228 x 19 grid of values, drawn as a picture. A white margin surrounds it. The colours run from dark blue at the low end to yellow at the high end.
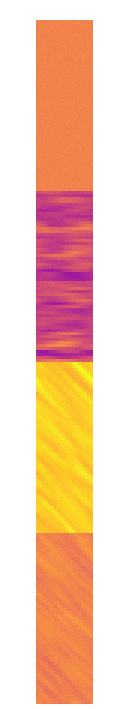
It is made of 4 by 1 panels. Panel 1,1: high, flat. Panel 2,1: middling, streaked across. Panel 3,1: very high, slanting down to the right, faint in contrast. Panel 4,1: high, slanting down to the right, faint in contrast.
